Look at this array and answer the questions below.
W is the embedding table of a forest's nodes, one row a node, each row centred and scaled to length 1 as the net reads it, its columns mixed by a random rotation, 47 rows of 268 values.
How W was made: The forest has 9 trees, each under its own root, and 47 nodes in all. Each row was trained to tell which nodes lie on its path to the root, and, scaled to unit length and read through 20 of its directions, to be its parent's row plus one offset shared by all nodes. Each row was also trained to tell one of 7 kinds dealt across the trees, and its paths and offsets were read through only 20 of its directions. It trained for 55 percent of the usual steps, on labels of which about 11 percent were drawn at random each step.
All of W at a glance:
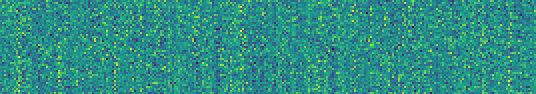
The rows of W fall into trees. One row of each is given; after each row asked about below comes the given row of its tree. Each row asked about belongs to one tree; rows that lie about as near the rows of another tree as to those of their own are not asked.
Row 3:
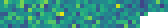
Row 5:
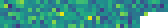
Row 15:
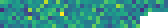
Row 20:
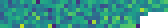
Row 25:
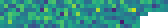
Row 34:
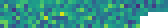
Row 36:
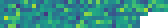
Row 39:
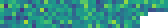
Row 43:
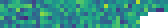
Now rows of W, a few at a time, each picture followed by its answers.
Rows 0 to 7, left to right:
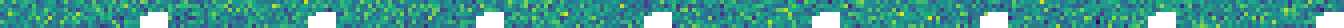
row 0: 39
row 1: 43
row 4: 20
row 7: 39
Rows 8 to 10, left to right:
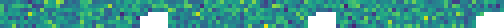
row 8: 36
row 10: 5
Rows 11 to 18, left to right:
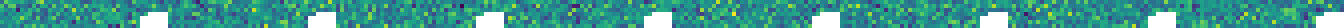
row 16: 3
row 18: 39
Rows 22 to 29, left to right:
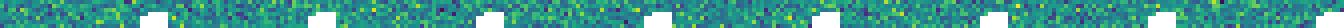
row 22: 20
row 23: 15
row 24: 5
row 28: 3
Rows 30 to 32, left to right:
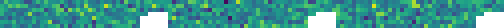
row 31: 43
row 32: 43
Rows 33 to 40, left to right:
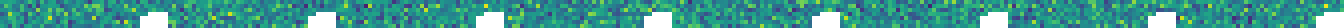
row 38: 15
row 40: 3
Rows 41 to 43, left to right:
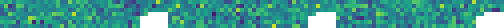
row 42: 3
